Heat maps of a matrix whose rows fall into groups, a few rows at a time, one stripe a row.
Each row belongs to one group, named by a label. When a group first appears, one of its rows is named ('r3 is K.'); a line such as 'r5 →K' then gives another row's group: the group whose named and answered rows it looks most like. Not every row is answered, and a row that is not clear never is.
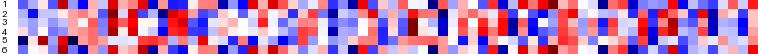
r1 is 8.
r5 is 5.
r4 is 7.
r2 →7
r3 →7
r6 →8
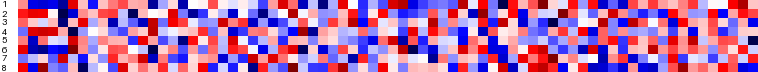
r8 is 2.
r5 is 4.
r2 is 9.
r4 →5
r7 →8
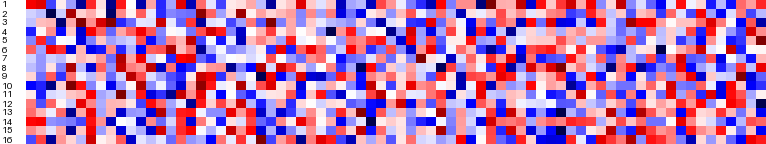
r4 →5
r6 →2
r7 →7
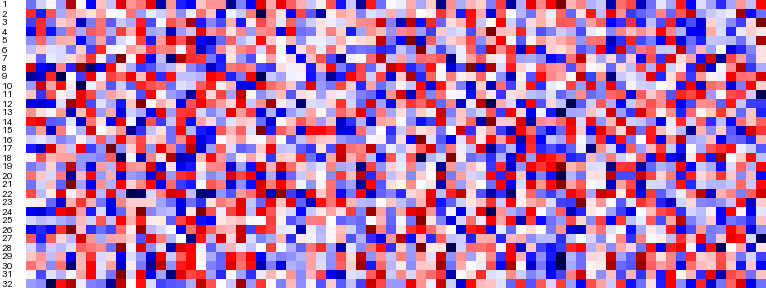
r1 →8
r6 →7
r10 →5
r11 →4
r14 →9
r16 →7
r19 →8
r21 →8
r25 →7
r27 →4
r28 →7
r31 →7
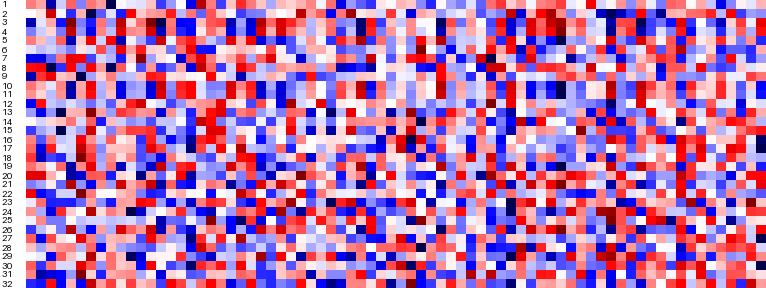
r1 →9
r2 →2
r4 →8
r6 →7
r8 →9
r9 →5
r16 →4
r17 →4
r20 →9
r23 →5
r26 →8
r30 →4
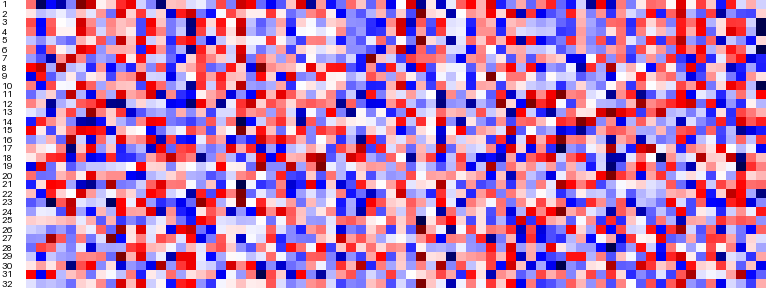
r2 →7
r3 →4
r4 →4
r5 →7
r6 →4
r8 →5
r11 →8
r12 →9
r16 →8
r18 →2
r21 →5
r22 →4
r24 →8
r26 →7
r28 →2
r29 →7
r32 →7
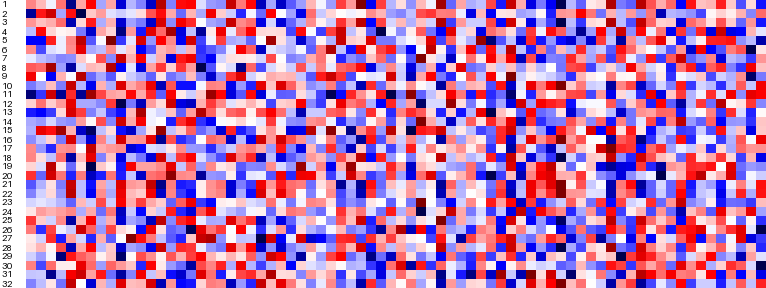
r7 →7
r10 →8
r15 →5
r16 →8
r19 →2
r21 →8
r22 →8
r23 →7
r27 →2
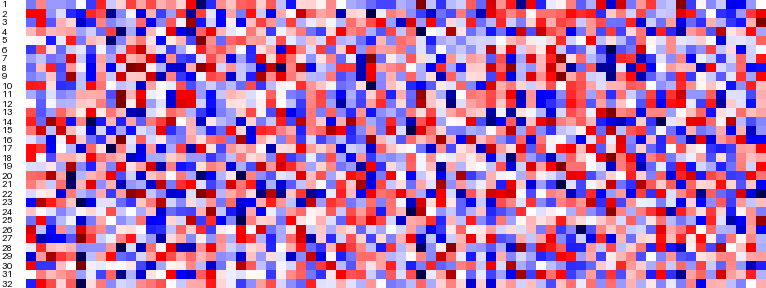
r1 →7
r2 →9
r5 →9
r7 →8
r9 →8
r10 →9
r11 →7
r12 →7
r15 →5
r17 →9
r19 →8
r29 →5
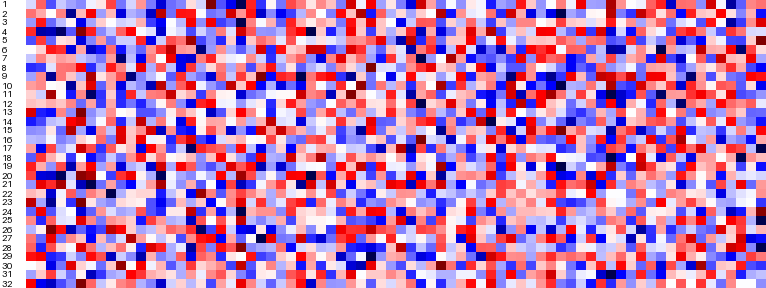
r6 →2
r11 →2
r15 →8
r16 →7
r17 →4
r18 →2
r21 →5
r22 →9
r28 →4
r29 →9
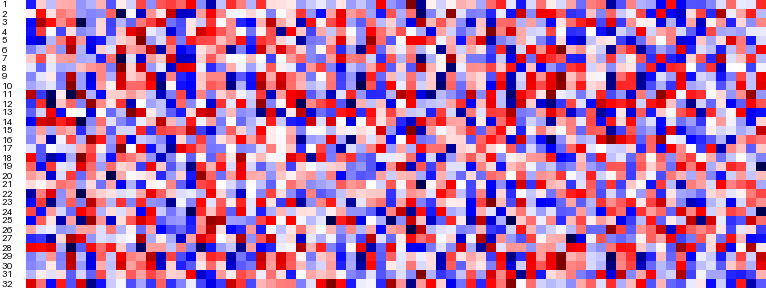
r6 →8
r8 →7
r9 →8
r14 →5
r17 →7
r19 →4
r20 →9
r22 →5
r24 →4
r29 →8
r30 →8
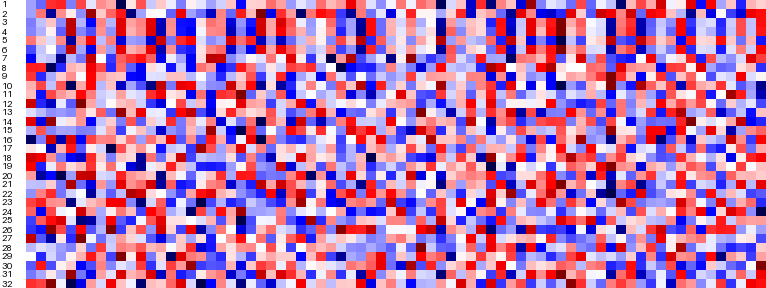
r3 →8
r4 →8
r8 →9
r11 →4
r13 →7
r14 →2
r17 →9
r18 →9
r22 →2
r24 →4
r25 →5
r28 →7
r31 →8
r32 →9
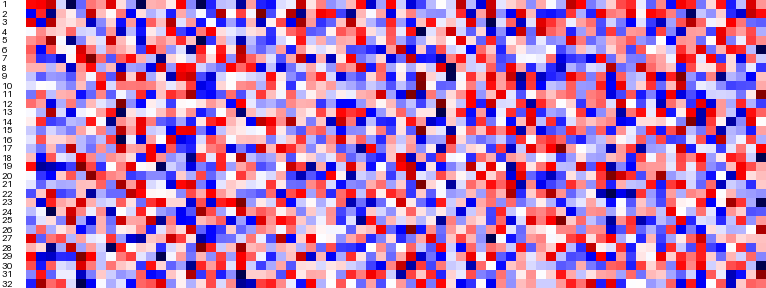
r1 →9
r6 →4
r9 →7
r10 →7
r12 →9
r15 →7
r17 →8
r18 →4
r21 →7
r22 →2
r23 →4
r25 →8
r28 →9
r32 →5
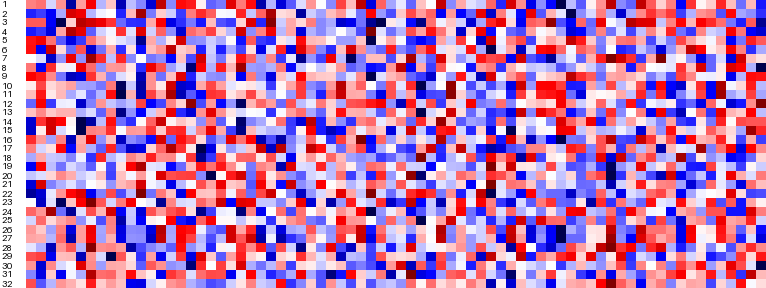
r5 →9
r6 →2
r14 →5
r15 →5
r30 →4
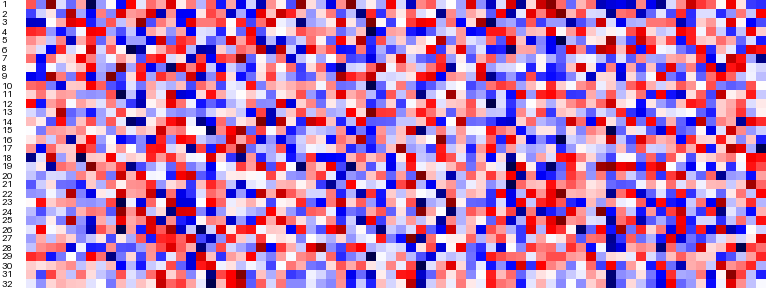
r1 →2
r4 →9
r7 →4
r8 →7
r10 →9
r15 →4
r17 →4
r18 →5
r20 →7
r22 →8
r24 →7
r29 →9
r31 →4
